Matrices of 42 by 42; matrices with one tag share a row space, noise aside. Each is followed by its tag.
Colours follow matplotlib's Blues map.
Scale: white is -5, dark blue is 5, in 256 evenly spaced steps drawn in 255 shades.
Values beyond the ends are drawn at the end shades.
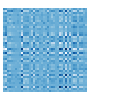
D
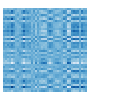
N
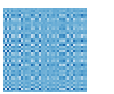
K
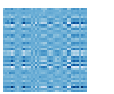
N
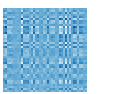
D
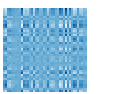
D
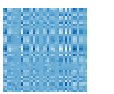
D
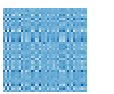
K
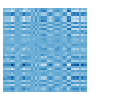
N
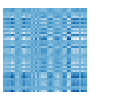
N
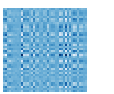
D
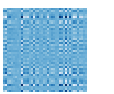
D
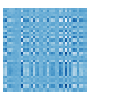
D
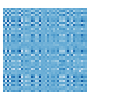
K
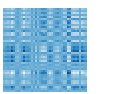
N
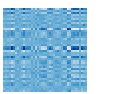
N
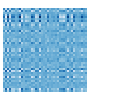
K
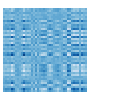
N
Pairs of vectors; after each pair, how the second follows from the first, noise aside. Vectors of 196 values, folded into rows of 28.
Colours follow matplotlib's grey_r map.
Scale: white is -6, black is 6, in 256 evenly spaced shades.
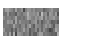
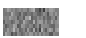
shuffled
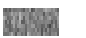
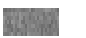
shrunk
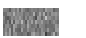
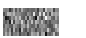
scaled up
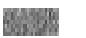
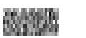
scaled up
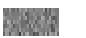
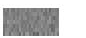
shrunk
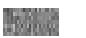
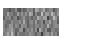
shuffled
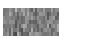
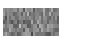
shuffled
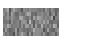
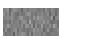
shrunk
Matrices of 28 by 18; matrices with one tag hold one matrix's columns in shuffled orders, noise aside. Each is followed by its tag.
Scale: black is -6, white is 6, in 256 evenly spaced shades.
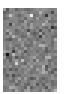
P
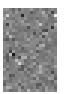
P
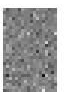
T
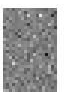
P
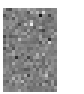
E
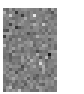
P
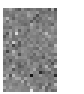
T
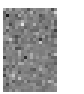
E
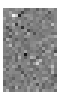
P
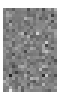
T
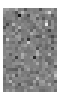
E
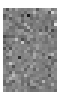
E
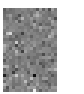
T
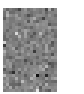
T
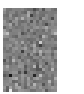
T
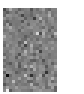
T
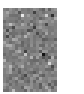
P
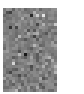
P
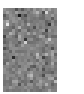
E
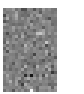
T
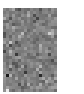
T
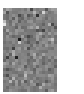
E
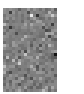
P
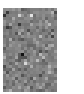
P
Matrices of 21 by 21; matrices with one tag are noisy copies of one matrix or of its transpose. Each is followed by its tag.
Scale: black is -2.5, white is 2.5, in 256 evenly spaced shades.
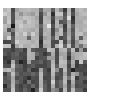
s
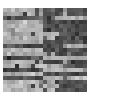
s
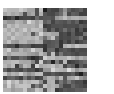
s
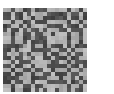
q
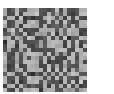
q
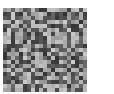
q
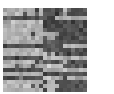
s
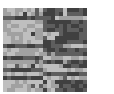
s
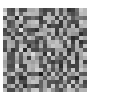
q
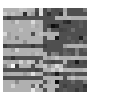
s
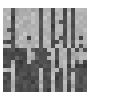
s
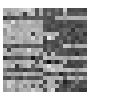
s
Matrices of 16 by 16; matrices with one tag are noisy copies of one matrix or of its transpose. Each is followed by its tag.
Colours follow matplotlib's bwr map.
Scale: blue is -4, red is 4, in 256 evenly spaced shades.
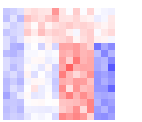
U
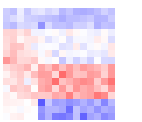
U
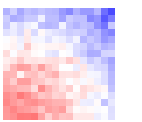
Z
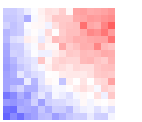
Z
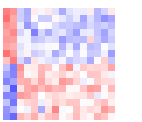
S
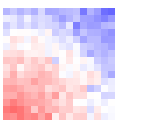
Z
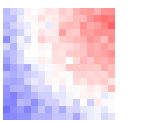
Z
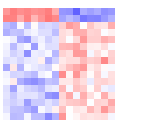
S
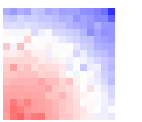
Z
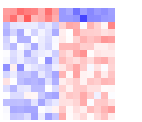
S
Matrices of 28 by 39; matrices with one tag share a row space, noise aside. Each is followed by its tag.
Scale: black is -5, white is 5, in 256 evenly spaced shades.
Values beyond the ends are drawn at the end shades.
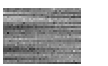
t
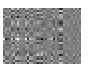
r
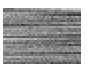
t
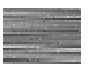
t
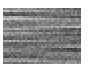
t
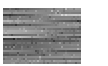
t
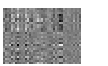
r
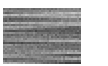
t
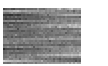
t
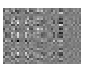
r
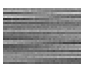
t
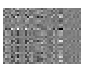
r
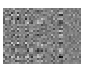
r
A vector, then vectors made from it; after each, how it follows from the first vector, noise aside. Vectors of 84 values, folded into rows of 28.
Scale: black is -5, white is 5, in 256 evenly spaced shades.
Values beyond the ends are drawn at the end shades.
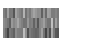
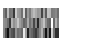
scaled up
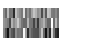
scaled up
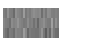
shrunk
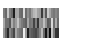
scaled up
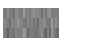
shrunk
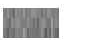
shrunk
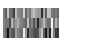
scaled up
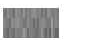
shrunk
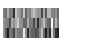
scaled up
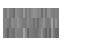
shrunk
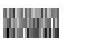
scaled up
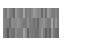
shrunk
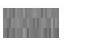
shrunk
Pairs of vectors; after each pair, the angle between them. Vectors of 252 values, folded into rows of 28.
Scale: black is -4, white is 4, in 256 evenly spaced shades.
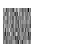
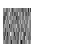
partly aligned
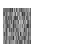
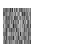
nearly parallel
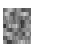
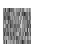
partly opposed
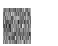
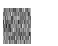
nearly parallel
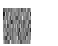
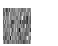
partly aligned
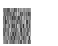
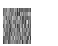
nearly opposite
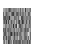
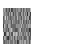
orthogonal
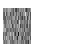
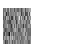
orthogonal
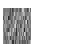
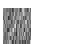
nearly parallel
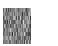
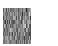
nearly parallel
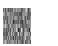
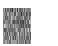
partly aligned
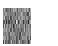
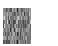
partly aligned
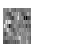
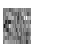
nearly opposite
